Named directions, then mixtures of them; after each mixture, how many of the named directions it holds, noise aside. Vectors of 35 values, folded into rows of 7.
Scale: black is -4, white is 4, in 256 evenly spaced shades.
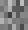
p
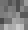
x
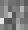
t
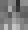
two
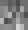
two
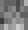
one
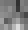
three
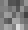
two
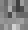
two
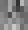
two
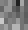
three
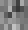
two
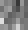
three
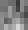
three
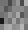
three
